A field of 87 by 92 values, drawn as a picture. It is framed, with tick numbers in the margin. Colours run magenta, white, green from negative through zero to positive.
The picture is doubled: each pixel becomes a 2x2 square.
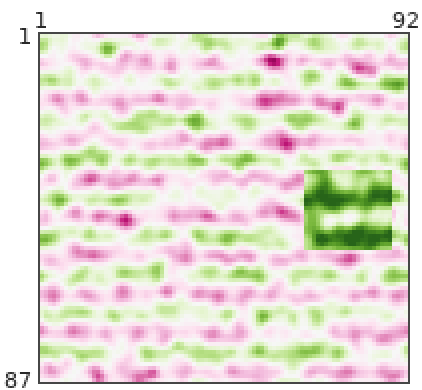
Ninth with the highest average: middle right. Odd patch: higher, in the middle right. Stripes: horizontal, repeating 9 times. Average level on the scale: 50%.
